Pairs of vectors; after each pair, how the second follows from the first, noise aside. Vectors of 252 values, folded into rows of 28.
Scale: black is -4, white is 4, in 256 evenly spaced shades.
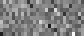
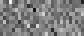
reversed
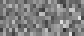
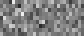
reversed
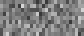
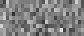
reversed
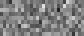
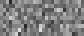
reversed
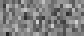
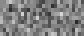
wrapped around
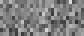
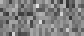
reversed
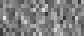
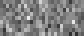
wrapped around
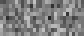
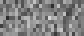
sign-scrambled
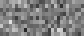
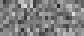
reversed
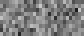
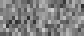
reversed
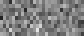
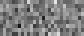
wrapped around
